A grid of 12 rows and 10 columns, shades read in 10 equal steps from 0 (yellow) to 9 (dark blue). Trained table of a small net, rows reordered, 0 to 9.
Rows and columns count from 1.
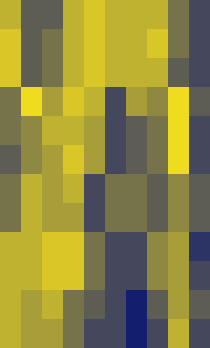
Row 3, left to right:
1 6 5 2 1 2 2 2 6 7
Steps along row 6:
down down down up up down down down up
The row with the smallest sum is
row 4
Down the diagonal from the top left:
2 6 5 1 3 7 5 6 3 7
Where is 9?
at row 11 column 7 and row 12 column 7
